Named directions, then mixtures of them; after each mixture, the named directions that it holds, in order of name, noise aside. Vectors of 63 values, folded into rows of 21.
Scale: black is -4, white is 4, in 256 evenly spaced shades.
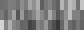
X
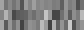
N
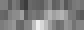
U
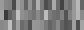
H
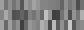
N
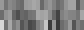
N, X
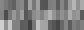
H, U, X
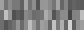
H, N, X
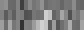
H, N, U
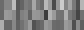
H, X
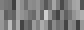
H, N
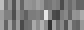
H, N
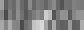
H, N, U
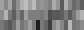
N, U, X
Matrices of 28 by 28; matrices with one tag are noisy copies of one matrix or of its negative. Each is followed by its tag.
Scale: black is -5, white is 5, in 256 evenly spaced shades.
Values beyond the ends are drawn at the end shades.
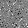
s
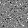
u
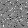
u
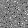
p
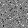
u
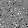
s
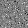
p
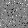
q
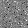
p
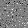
q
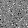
s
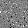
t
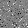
s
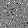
q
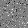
q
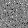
q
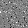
t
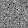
p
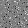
p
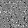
t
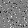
t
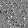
t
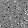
p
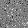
q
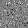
q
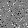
s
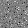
p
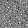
p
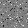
u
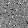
q
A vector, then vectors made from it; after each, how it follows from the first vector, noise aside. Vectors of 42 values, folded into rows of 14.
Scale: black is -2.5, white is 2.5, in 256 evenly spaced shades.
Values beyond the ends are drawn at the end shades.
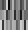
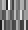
negated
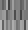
shrunk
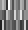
negated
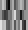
sign-scrambled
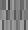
shrunk
